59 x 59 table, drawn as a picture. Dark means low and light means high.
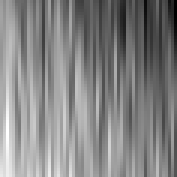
The ninth with the lowest average is the top right. There is an overall slope up to the bottom left. The halves do not mirror each other. The ninth with the highest average is the bottom left. Overall the values sit about 50% of the way up the scale. The grain runs up and down. The values follow a bell shape.
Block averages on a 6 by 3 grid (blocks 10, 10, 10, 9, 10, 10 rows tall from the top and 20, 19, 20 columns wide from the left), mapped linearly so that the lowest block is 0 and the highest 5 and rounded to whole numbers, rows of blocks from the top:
3 1 0 | 3 2 1 | 4 3 2 | 4 3 2 | 4 4 2 | 5 4 3
